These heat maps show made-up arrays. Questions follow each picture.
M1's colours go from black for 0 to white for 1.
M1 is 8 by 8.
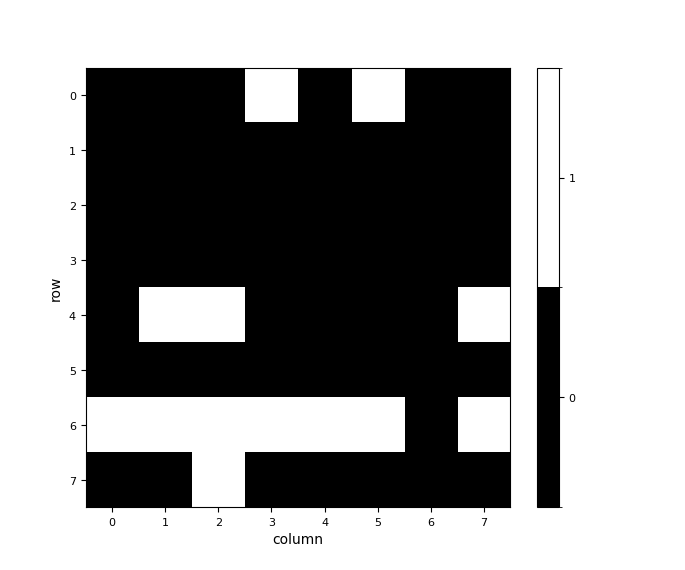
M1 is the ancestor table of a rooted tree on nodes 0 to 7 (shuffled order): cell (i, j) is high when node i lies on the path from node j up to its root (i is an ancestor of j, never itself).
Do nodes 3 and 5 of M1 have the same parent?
yes
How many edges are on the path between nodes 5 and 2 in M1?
5
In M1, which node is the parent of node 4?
6
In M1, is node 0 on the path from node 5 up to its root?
yes
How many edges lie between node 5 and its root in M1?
2
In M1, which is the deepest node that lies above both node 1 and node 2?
4
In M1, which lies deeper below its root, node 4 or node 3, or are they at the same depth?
node 3
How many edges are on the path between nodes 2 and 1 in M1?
3
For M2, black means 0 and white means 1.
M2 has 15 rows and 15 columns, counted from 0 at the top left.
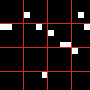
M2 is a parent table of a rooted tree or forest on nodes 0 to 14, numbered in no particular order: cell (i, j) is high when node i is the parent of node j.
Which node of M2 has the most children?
4
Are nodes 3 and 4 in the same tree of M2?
no
